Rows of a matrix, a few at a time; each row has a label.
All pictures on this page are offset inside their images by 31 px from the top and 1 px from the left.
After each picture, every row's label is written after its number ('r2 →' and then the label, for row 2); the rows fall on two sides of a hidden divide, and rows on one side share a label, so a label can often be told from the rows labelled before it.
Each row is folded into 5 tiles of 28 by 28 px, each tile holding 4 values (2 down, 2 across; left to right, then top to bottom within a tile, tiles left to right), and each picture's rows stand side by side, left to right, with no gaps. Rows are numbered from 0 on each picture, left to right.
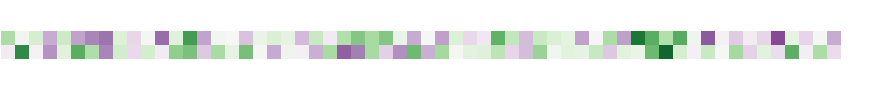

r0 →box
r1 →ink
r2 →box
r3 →box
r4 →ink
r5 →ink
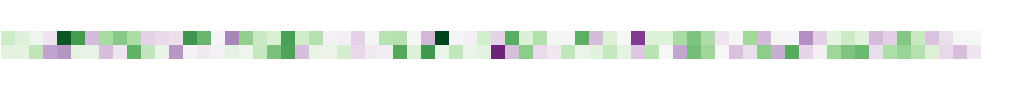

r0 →box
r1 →box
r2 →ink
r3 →ink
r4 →ink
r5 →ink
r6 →box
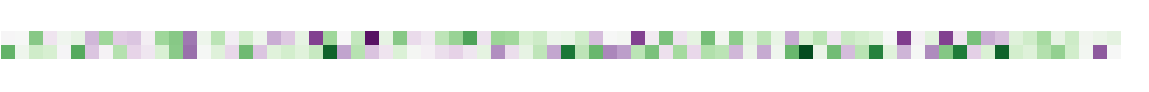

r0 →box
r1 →box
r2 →box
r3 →ink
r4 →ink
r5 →box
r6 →ink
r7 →box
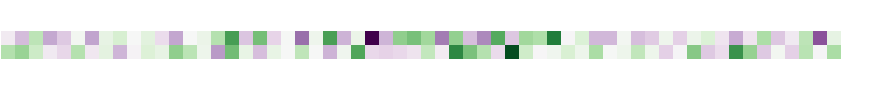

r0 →box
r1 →ink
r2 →box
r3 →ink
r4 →box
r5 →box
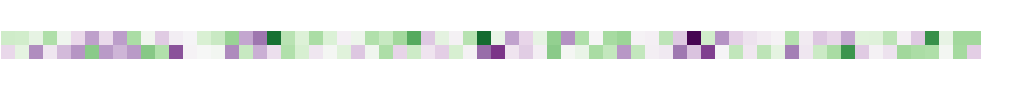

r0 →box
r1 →box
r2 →ink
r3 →box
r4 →box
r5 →box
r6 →ink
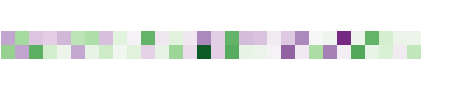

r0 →ink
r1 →ink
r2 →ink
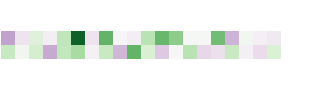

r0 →box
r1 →box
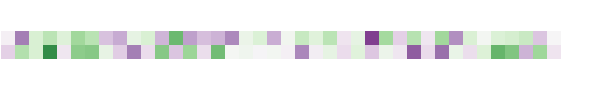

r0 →box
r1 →box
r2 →box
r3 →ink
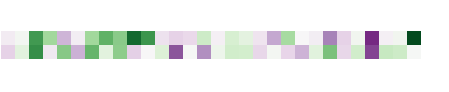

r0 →ink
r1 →box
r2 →box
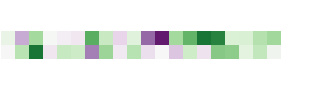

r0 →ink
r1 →box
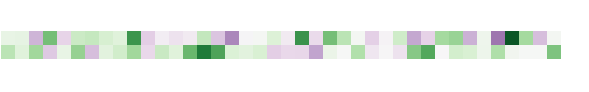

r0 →ink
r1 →box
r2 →box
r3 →ink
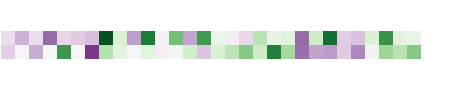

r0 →box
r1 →box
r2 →ink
